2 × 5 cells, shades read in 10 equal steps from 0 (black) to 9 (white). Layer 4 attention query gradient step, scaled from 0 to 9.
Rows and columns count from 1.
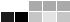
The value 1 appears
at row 2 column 1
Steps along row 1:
same down same same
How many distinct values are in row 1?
2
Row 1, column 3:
6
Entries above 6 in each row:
2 3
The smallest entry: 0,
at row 2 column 2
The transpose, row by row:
9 1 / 9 0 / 6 7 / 6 8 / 6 7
